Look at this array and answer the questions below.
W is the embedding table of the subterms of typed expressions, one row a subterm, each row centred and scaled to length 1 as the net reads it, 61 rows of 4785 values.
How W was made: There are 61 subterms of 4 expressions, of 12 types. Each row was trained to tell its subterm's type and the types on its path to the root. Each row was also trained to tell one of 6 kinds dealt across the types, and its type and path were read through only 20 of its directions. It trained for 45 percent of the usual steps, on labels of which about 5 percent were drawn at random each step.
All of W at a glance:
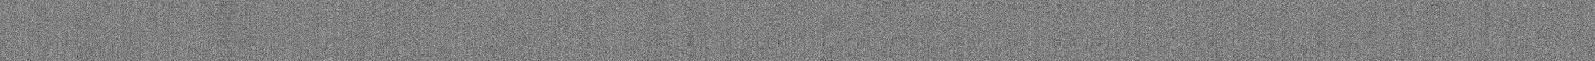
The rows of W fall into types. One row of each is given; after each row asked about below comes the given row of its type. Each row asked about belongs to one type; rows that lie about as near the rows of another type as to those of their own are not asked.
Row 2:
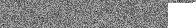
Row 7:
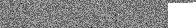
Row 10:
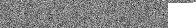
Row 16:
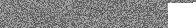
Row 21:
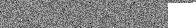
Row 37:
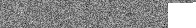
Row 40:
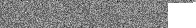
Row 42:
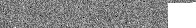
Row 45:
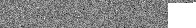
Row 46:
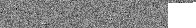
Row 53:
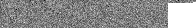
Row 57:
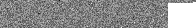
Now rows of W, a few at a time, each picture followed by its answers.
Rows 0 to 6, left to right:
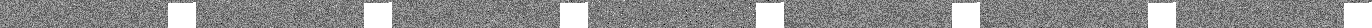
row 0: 37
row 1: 10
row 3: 2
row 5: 42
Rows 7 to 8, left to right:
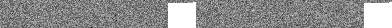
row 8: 40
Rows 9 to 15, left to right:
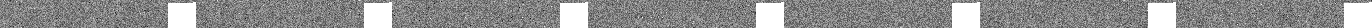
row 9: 57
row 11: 53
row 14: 7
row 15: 21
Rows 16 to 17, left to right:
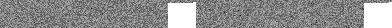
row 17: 7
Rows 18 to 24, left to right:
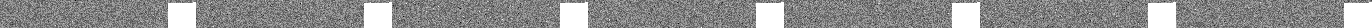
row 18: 46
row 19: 40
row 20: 46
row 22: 16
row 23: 42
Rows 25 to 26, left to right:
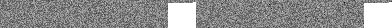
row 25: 10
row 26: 42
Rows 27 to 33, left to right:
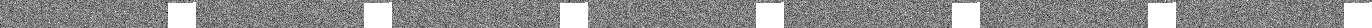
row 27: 21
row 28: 40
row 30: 10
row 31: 40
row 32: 7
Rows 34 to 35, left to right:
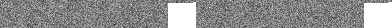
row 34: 57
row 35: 42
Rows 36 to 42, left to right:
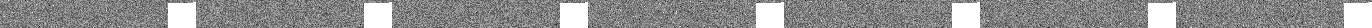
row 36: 7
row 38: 10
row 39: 45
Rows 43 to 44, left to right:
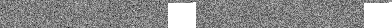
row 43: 45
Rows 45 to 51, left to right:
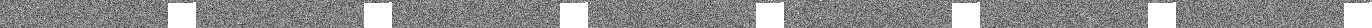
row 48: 21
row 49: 53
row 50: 37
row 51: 16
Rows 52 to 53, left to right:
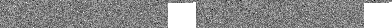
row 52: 16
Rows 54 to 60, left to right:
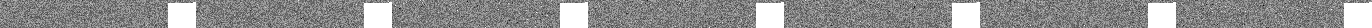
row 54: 10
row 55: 16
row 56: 42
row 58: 21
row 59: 37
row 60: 16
